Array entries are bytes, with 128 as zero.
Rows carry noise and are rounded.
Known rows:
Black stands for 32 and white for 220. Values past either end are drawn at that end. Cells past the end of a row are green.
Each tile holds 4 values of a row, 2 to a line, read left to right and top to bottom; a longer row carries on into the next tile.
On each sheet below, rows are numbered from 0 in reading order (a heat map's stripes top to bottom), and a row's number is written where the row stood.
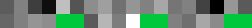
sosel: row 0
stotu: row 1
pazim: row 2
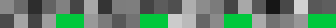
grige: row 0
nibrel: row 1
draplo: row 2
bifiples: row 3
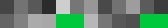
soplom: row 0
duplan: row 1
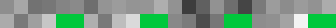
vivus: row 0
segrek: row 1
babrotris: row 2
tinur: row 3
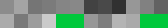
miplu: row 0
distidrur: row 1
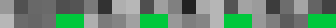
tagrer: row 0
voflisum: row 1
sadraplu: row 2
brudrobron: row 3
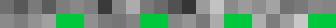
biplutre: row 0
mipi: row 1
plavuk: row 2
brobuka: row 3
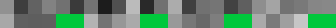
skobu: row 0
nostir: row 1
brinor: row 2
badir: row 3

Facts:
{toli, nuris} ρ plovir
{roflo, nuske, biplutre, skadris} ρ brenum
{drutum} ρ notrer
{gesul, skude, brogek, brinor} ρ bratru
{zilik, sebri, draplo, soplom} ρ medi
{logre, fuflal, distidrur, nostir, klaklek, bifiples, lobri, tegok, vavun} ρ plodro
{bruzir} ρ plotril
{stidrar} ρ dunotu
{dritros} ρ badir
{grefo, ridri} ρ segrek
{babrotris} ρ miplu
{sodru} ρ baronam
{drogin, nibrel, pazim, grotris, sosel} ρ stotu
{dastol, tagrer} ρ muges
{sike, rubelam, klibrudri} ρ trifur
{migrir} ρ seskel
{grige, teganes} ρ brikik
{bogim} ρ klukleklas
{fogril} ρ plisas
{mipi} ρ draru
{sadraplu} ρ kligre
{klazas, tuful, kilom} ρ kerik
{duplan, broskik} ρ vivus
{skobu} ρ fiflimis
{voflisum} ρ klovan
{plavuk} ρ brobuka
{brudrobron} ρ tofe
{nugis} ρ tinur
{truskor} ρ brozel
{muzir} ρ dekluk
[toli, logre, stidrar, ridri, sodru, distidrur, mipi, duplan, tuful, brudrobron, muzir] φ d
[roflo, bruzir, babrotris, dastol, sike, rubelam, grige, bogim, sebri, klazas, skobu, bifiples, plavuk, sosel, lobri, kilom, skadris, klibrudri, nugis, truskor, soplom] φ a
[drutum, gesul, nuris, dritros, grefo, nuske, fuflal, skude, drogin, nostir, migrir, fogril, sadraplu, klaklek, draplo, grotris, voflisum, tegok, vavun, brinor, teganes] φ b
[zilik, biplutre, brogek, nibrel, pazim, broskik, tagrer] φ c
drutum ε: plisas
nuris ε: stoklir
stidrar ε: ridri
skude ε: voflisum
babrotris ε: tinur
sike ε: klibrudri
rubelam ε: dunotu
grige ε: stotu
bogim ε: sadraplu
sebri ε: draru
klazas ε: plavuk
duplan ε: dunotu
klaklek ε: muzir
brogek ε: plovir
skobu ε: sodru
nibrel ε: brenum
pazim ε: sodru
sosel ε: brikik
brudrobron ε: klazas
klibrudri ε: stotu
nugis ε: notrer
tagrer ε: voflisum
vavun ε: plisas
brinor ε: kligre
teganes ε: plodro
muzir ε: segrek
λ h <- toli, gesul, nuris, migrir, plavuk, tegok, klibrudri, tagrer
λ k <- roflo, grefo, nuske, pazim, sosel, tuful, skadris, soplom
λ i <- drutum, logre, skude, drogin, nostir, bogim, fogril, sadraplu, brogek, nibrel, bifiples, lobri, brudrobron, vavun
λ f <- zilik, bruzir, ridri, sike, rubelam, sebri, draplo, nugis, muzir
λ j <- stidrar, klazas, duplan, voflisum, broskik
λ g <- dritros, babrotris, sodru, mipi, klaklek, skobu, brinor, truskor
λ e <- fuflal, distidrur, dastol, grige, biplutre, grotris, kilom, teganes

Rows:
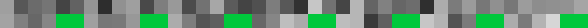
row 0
nuris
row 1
fogril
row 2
stidrar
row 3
tuful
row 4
sebri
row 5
bruzir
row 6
dunotu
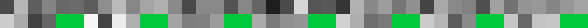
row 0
nugis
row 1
plovir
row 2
migrir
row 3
logre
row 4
muzir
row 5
zilik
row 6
plisas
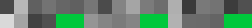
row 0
rubelam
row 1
toli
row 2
skude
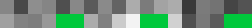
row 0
gesul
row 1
plodro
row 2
drutum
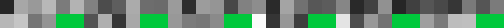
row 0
ridri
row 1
klibrudri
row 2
drogin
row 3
brogek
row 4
vavun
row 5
fuflal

